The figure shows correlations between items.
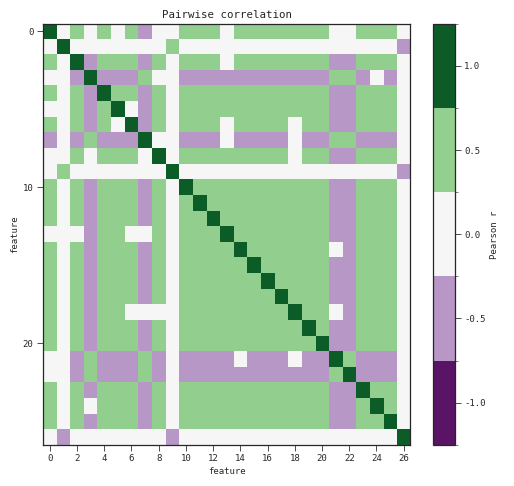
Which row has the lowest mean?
22
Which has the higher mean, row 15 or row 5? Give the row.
15
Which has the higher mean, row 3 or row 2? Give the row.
2
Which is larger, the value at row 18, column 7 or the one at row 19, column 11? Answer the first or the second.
the second
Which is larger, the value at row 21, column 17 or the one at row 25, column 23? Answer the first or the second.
the second
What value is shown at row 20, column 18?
0.5
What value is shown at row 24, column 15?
0.5
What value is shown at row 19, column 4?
0.5
